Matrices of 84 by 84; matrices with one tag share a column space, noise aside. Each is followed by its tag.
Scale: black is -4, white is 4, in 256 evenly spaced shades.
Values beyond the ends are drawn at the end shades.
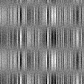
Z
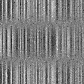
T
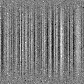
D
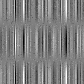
T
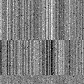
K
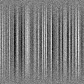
D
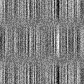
T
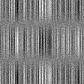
T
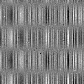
Z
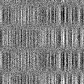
Z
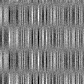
Z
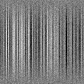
D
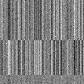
K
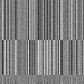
K
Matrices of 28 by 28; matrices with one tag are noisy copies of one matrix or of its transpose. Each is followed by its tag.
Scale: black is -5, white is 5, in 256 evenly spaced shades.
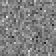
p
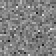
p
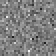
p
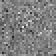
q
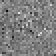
q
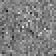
q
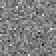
p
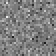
p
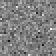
p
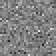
p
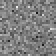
p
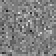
q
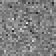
q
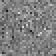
q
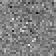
q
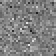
q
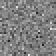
p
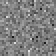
p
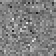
q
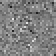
q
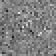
q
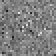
q
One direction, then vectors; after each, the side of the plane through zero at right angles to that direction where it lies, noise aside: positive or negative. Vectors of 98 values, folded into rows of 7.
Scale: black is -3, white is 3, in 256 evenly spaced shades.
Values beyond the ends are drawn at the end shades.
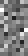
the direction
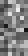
negative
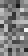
positive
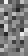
positive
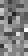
positive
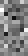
positive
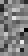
negative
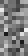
positive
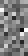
positive
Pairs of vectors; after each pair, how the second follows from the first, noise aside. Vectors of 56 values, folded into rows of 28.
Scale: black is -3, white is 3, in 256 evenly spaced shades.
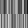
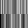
reversed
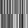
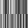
reversed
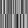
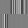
partly zeroed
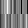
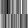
negated
